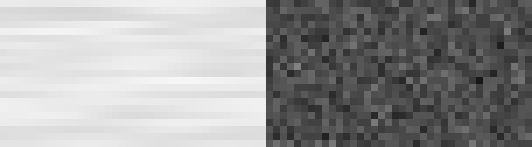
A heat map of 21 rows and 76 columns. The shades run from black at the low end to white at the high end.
It is made of 1 by 2 panels. Panel 1,1: very high, streaked across, faint in contrast. Panel 1,2: low, fine-grained.
